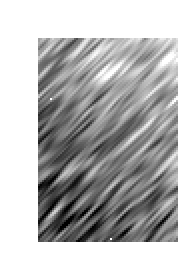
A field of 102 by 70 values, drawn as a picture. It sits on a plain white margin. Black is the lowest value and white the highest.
Ninth with the lowest average: bottom left. Odd rows or columns: none. Lone odd cells: 2, each higher than its neighbours. Grain: diagonal, up to the right. Slope: up to the top right.
